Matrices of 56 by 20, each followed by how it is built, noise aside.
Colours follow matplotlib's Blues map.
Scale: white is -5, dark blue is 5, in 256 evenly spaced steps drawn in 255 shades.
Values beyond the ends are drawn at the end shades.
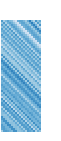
Toeplitz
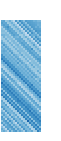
Toeplitz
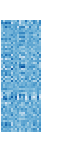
low rank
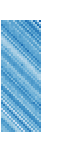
Toeplitz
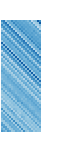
Toeplitz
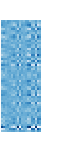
low rank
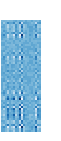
low rank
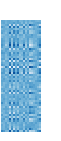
low rank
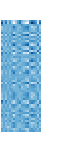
low rank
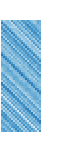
Toeplitz
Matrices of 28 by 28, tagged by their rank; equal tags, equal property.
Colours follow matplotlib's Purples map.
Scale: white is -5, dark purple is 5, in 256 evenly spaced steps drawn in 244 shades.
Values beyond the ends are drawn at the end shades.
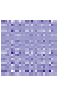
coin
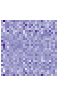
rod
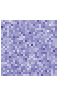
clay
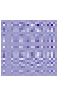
coin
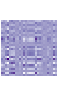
coin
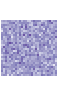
clay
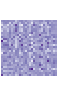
rod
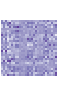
rod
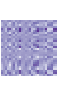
coin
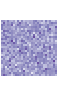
clay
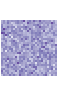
clay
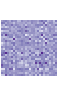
rod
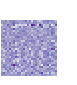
rod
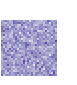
clay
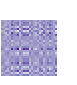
coin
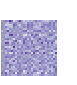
rod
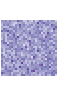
clay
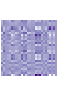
coin
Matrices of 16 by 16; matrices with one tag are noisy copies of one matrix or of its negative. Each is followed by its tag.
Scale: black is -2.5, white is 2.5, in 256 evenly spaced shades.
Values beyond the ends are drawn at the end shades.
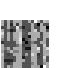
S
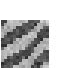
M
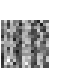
S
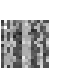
S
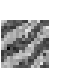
M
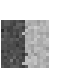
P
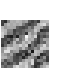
M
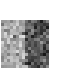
P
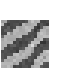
M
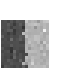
P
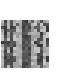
S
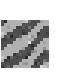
M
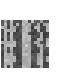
S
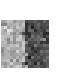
P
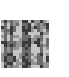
S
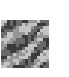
M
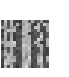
S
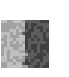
P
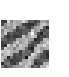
M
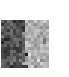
P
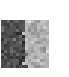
P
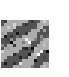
M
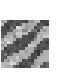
M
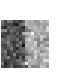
P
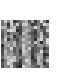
S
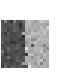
P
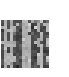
S
